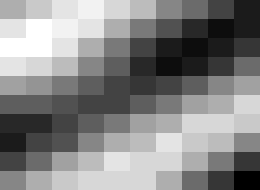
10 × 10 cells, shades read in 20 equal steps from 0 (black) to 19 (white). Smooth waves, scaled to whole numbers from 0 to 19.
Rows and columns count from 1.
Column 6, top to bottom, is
14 9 5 3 4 7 12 14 16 16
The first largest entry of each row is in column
4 2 1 1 1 10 8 7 5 4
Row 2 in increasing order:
1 2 3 6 9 13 17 17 18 19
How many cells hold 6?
3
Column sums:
105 116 119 117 110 100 92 85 78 73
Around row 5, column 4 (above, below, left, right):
10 5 9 5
